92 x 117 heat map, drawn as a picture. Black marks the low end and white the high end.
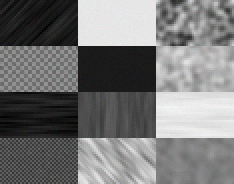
It is made of 4 by 3 panels. Panel 1,1: very low, slanting up to the right, faint in contrast. Panel 1,2: very high, flat. Panel 1,3: middling, blotchy, strong in contrast. Panel 2,1: middling, checkered. Panel 2,2: very low, flat. Panel 2,3: high, blotchy. Panel 3,1: very low, streaked across, faint in contrast. Panel 3,2: low, streaked downward, faint in contrast. Panel 3,3: very high, streaked across, faint in contrast. Panel 4,1: low, checkered. Panel 4,2: high, slanting down to the right. Panel 4,3: middling, blotchy, faint in contrast.
